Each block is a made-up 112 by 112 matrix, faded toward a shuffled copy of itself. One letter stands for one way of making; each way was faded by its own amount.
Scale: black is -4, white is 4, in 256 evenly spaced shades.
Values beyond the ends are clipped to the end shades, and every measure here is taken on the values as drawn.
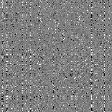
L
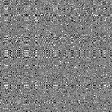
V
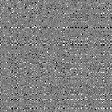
V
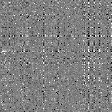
L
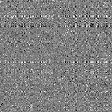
V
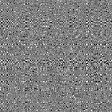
V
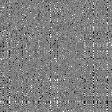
L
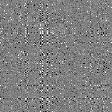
L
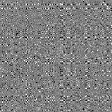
V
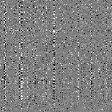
L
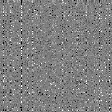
L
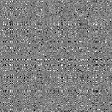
V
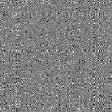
L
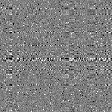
V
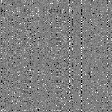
L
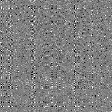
L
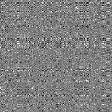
V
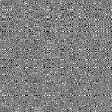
V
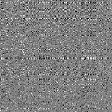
V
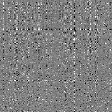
L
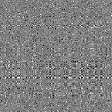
V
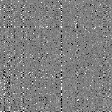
L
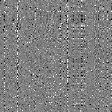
L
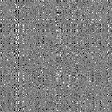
L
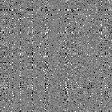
L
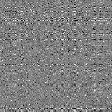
V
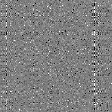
L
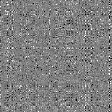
L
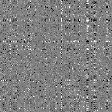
L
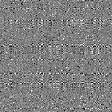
V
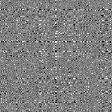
V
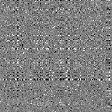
V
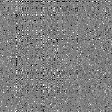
L
